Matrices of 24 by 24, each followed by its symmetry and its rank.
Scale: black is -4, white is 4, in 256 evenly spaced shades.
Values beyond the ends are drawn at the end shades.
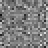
neither, rank five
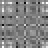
symmetric, rank two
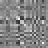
symmetric, rank three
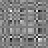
symmetric, rank two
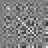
symmetric, rank three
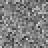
antisymmetric, full rank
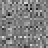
neither, rank five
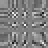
symmetric, rank two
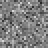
antisymmetric, full rank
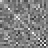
symmetric, rank five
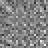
symmetric, rank three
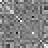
symmetric, rank five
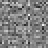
neither, rank five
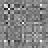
symmetric, rank three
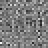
neither, rank five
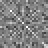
symmetric, rank five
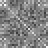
symmetric, rank five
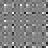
symmetric, rank two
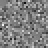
antisymmetric, full rank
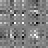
symmetric, rank two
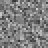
antisymmetric, full rank
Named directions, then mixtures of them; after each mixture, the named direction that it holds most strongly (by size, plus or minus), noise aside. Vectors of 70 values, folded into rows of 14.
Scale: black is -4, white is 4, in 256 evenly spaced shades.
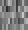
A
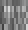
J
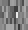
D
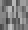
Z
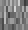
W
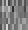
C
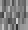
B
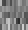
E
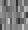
A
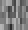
Z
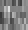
J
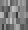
D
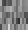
E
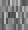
W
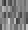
E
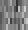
A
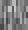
Z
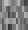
Z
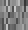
W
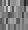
W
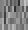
W
